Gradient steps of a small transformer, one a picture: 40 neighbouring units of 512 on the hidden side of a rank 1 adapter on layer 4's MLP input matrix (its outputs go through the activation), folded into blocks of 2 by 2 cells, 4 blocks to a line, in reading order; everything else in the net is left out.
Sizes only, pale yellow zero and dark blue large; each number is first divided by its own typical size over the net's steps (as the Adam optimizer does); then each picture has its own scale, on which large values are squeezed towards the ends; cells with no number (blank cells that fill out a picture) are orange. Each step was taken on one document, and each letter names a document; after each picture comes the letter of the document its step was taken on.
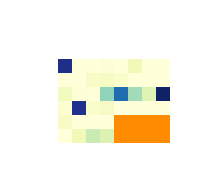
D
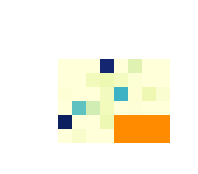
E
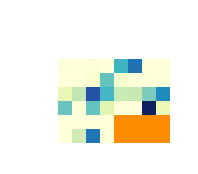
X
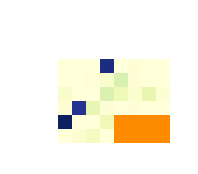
E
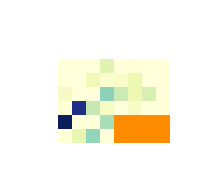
E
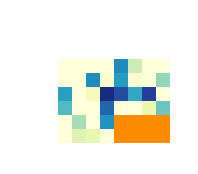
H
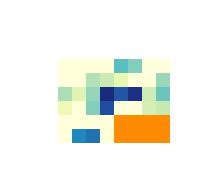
X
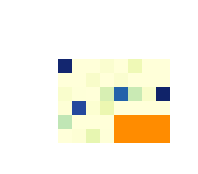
D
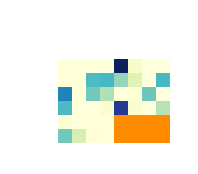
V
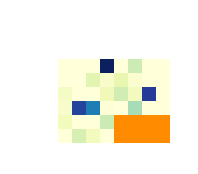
E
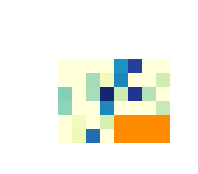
H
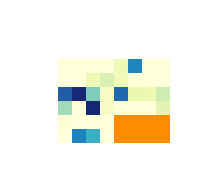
X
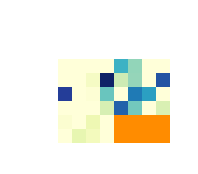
V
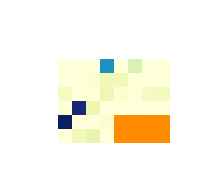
E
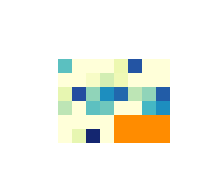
X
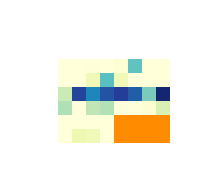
X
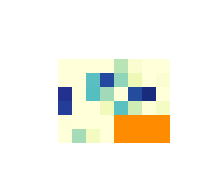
V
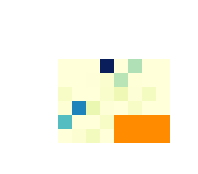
E
